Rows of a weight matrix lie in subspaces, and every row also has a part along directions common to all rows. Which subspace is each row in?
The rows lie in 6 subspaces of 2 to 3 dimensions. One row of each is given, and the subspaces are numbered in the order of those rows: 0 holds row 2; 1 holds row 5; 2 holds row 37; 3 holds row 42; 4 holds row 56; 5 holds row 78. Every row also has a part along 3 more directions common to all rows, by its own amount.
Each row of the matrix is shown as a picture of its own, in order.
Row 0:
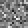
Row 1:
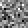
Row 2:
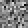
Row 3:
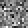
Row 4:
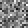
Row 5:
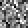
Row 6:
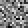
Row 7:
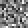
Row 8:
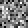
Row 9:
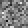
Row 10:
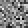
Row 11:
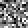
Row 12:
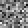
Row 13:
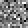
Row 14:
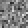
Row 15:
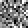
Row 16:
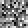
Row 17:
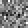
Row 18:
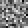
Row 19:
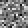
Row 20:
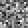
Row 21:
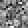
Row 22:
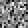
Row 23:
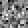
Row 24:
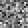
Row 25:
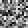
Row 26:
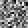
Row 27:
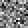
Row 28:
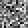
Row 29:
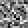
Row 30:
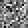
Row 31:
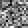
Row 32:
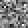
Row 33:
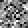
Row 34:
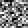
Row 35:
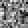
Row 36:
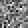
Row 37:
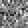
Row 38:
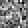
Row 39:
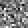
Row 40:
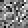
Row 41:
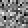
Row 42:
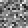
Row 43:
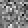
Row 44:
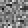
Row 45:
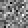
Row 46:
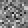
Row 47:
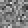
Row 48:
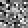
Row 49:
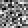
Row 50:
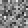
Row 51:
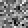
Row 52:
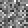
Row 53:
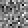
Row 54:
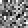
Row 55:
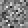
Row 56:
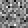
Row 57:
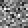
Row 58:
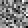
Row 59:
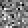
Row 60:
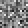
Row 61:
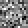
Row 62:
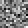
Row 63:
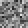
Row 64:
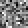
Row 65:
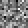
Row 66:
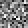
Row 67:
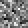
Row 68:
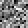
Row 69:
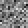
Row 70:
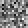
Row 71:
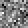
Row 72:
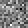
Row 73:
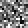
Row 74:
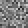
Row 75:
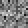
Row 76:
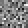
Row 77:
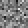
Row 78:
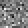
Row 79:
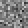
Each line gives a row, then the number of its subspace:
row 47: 0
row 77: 2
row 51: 5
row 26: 1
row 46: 3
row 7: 5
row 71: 2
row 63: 3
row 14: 0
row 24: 1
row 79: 1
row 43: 0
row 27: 2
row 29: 4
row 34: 3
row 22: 0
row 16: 4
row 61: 3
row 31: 3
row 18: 5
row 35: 2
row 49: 3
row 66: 4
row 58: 5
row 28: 0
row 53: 0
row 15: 5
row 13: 4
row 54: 2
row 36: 0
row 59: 5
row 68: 1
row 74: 4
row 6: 4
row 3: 5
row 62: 5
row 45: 0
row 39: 5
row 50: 2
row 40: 0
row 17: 2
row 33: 3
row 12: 1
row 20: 1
